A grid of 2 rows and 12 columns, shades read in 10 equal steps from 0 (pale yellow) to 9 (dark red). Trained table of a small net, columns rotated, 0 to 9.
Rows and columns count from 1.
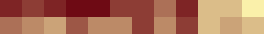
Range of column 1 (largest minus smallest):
3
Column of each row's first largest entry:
4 7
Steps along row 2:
down down up down same up down up down up down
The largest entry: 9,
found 2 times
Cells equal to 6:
1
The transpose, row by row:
8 5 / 7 4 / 8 3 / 9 6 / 9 4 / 7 4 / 7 7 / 5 4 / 8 7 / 2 2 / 2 3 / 0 2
